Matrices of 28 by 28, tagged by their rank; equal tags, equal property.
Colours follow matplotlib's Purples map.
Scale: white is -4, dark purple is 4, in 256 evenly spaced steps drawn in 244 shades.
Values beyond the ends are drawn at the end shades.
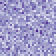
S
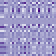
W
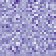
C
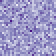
S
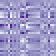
W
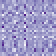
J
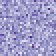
S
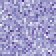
S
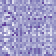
C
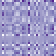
W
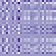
W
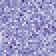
S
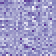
C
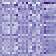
J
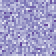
S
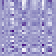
W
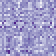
C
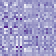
J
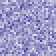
S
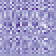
J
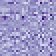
C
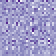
C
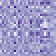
J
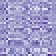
J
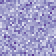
S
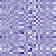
J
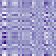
W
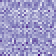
C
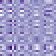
W
